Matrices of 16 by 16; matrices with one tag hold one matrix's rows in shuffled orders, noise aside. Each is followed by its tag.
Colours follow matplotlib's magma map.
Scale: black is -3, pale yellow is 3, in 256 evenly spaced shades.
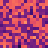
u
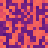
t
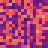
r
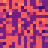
r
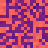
t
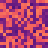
r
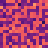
u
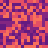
u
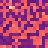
u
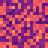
t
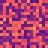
u
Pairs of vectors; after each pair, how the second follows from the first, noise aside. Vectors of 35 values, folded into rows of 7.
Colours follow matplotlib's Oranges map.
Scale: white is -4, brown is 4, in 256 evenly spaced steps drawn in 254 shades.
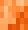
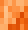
copied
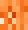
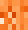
copied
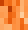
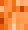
wrapped around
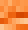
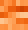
wrapped around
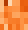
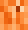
wrapped around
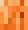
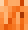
copied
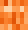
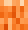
wrapped around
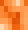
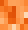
wrapped around
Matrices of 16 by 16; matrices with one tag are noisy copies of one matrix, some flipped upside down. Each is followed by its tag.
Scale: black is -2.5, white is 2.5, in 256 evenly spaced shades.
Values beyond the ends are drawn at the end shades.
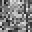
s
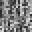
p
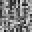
p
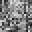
s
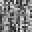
p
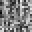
p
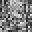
s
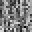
p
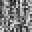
p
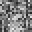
s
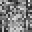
s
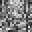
s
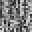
p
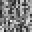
p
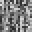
p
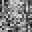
s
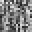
p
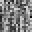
p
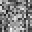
s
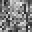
s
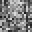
s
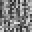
p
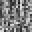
p
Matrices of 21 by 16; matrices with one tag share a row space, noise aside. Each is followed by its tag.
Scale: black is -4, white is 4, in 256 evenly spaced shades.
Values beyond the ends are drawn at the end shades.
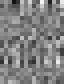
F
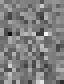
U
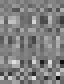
F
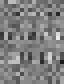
F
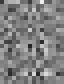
U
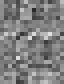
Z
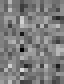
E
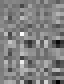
E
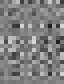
F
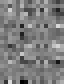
E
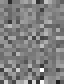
U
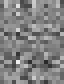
Z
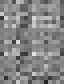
Z
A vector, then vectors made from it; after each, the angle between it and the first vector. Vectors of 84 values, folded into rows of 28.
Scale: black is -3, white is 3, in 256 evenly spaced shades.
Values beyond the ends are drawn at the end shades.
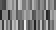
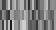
partly aligned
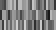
nearly parallel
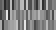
partly aligned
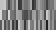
nearly opposite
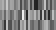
orthogonal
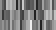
orthogonal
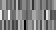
nearly opposite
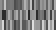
partly opposed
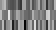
nearly opposite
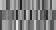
orthogonal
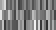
nearly opposite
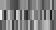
partly opposed
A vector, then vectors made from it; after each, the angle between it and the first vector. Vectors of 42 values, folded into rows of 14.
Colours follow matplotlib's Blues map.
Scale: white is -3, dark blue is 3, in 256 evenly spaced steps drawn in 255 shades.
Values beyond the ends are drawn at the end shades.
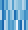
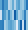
nearly parallel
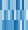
partly opposed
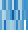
partly opposed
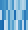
nearly parallel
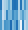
partly opposed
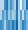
orthogonal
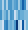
nearly opposite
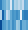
partly aligned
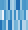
orthogonal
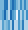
orthogonal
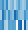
nearly parallel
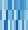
nearly opposite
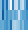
partly aligned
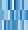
partly opposed
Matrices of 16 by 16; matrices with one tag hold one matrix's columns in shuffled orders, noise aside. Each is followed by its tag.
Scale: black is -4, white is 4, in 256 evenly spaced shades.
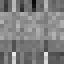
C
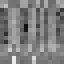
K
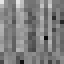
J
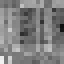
K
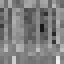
K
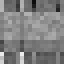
C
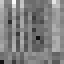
J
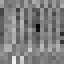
K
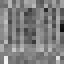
K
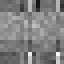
C
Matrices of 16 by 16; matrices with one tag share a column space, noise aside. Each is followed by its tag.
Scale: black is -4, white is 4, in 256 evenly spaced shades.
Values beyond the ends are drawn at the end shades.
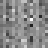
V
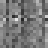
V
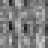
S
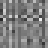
V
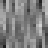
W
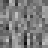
S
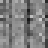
V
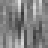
W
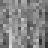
S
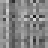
V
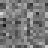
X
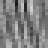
W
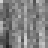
S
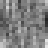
W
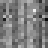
V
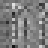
X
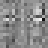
V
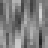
W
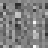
X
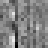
S
